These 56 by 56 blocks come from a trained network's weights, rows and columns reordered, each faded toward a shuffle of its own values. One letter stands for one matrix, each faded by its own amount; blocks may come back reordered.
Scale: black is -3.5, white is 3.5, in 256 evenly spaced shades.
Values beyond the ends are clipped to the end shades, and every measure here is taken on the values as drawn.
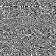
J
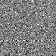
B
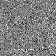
B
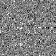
B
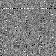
B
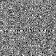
B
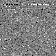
B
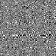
J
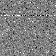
B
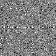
B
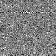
B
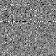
J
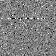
B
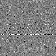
J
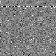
J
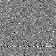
J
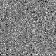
B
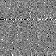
J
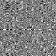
J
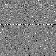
J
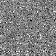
B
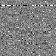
J
